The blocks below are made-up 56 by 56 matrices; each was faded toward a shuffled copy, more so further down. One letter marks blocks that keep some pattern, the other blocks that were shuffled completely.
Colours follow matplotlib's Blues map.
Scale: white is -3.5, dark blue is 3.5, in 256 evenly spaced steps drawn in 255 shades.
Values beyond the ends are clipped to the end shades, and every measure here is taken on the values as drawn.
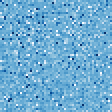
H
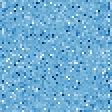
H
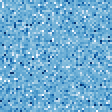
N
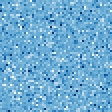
N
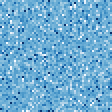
H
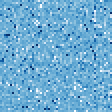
H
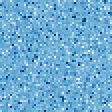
N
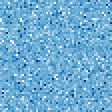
N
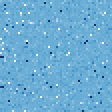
N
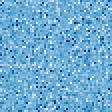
H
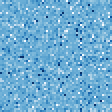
H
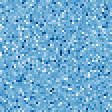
N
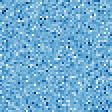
H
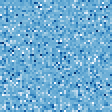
H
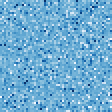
H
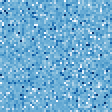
H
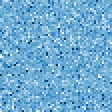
H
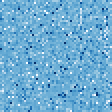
H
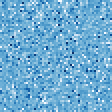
H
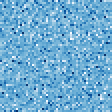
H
